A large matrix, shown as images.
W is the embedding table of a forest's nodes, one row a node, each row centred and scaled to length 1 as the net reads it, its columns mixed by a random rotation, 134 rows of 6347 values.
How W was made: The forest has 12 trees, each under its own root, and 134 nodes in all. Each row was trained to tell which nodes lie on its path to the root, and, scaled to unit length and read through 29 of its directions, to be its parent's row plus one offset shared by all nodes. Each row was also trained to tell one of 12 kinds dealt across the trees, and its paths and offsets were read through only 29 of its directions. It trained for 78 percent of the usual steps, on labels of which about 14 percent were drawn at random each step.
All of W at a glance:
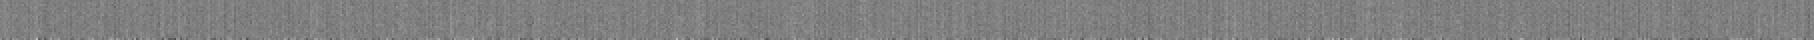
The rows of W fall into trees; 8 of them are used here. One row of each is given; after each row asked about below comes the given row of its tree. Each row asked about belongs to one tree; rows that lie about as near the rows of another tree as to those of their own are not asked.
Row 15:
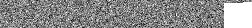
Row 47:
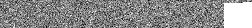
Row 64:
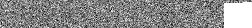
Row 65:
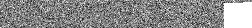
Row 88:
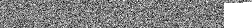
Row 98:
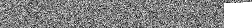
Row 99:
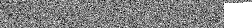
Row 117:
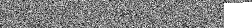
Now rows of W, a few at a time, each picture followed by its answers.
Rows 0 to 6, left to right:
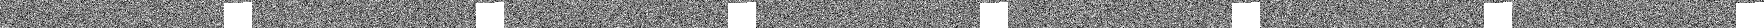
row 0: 65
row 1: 88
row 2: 99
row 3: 64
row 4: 98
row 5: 64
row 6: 117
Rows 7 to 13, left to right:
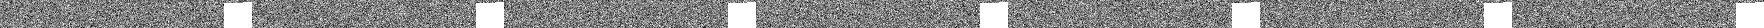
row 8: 99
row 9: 64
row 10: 64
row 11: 98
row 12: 88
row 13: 47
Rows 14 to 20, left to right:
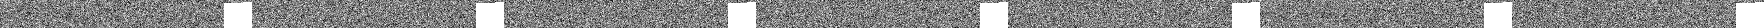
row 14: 98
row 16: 64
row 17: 64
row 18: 64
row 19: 117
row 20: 47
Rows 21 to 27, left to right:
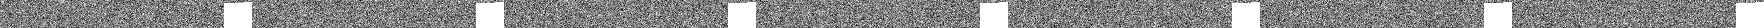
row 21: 99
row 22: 88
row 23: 99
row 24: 88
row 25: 47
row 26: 117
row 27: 64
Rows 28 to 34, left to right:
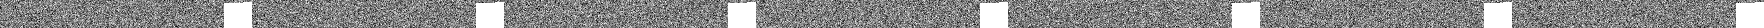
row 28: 64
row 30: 88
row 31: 99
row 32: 65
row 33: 98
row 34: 117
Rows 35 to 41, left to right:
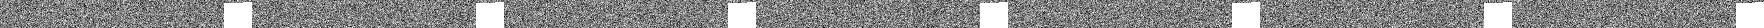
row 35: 98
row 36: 98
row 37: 117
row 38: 64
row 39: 64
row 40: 117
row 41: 98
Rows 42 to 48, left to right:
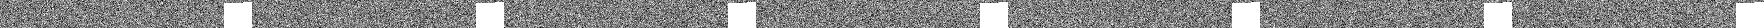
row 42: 99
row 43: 64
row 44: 64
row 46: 98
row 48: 117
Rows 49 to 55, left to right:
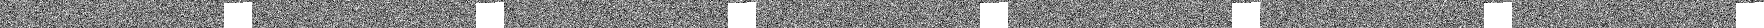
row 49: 64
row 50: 15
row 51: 88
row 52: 98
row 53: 99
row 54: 98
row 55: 98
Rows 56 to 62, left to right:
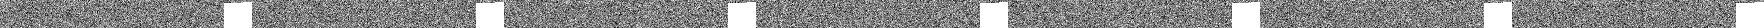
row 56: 98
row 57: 88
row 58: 117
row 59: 64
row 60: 99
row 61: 65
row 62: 117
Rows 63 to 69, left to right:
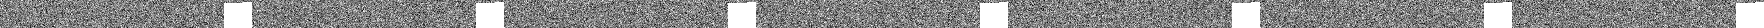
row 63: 117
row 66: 65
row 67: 88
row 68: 117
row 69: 99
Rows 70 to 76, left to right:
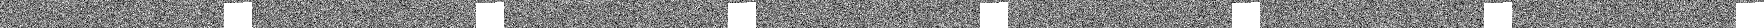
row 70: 99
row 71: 65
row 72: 117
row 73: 64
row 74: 98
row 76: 98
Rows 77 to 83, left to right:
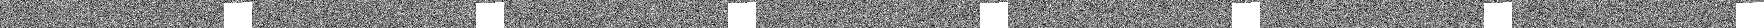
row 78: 65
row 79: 99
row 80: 88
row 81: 65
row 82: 98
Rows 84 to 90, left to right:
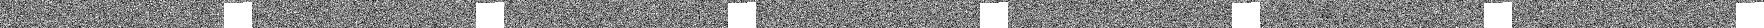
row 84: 65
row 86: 99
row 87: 117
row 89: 117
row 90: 117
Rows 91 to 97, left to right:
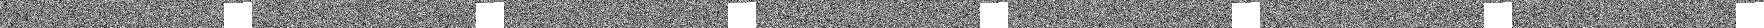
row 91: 65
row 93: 99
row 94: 64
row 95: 98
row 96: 88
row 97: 64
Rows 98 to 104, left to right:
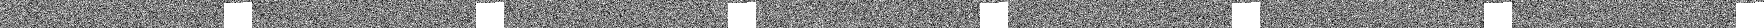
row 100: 65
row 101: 88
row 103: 15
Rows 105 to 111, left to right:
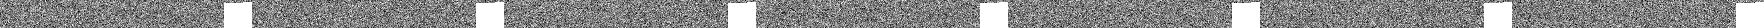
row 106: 64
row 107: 15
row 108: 98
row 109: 117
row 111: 99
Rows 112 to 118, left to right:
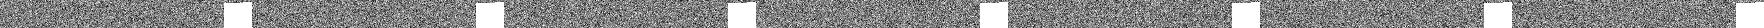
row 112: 117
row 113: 117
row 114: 98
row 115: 99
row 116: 88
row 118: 99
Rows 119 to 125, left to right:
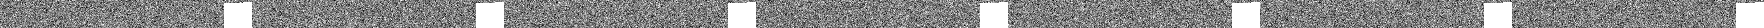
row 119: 99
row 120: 98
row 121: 117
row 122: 47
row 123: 99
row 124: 65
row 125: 117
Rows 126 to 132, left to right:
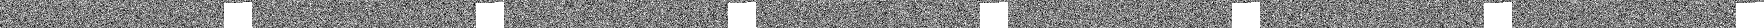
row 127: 65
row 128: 88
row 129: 65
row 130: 98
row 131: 64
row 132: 99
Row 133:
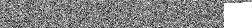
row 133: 88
